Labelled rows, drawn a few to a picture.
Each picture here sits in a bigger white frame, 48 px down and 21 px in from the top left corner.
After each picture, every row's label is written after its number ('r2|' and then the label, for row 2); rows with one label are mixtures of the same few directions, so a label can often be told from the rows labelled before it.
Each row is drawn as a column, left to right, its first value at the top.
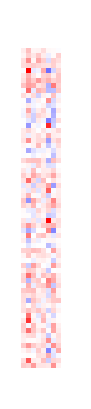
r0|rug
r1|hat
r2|rug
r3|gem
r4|hat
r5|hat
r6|rug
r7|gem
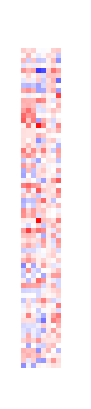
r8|rug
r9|rug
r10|rug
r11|hat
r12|hat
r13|gem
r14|hat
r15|gem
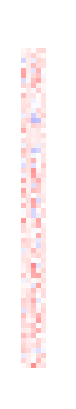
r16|gem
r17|hat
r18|rug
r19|hat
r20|gem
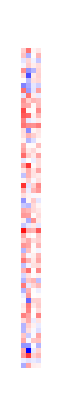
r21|rug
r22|gem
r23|hat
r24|rug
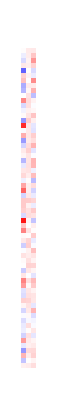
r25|hat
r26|hat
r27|gem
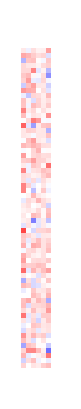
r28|rug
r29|gem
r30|hat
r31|hat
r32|rug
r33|gem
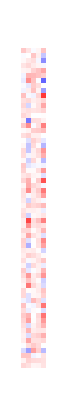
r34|gem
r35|hat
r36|gem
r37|gem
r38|gem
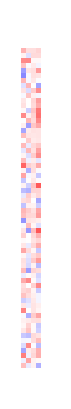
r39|gem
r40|rug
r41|rug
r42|rug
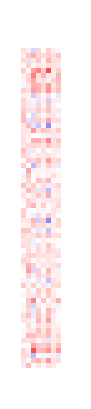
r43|rug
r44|rug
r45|gem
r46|hat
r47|gem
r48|hat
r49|gem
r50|gem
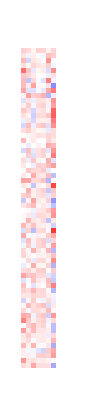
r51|hat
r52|gem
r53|rug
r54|gem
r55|gem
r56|gem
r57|rug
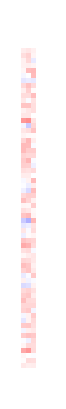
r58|hat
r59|hat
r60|gem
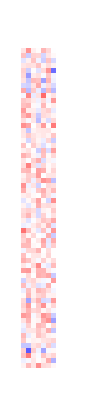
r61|rug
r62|gem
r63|gem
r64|rug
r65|gem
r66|hat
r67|hat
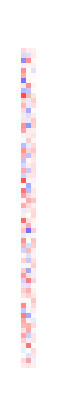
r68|gem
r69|rug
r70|hat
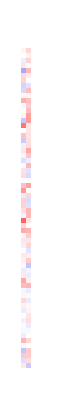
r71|hat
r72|rug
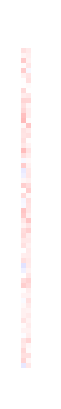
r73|rug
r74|hat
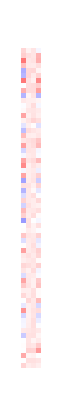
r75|gem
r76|gem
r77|hat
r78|gem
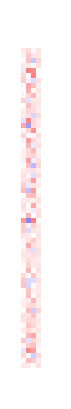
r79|hat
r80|hat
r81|gem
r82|gem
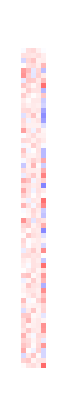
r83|gem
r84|hat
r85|gem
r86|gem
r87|rug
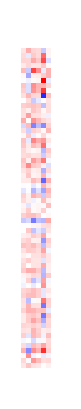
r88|hat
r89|gem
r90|hat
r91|hat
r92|gem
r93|gem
